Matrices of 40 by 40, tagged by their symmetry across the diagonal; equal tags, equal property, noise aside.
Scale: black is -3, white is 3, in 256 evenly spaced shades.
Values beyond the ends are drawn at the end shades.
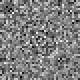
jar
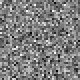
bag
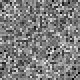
jar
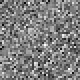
jar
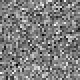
bag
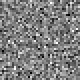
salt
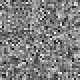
salt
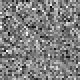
salt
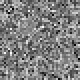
jar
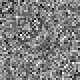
jar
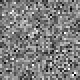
jar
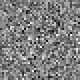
salt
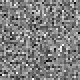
salt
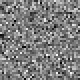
bag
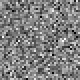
bag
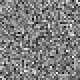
jar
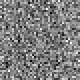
bag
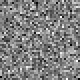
bag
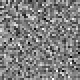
salt
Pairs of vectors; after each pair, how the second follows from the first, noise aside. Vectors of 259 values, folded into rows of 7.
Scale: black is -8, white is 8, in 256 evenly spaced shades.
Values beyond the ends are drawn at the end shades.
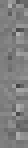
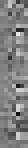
scaled up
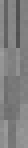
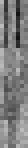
scaled up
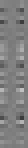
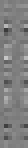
reversed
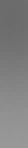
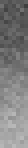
scaled up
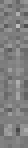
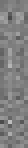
reversed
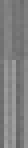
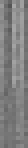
reversed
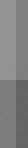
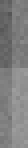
reversed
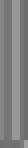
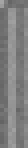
reversed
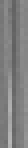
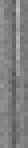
reversed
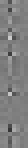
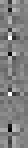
scaled up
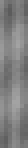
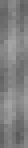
reversed
